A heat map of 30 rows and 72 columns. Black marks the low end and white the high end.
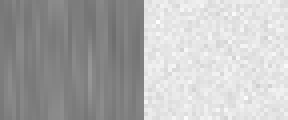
It is made of 1 by 2 panels. Panel 1,1: middling, streaked downward, faint in contrast. Panel 1,2: very high, fine-grained, faint in contrast.
